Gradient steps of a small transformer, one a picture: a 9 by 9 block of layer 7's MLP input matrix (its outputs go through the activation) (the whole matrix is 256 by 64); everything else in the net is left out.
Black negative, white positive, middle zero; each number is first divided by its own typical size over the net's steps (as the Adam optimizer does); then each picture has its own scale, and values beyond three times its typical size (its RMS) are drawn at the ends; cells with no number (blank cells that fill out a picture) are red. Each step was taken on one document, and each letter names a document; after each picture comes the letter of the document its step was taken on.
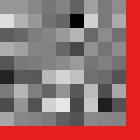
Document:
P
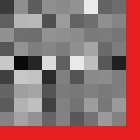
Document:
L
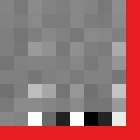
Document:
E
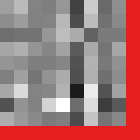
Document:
P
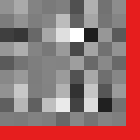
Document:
P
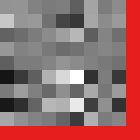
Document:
P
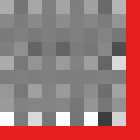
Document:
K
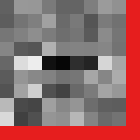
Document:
L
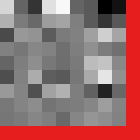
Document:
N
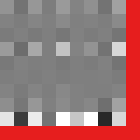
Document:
K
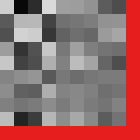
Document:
L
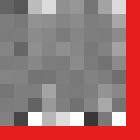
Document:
E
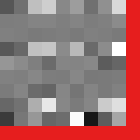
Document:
E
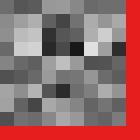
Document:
N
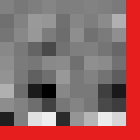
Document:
E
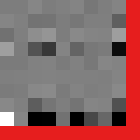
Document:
E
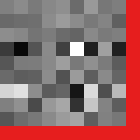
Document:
P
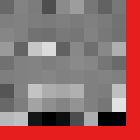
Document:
E
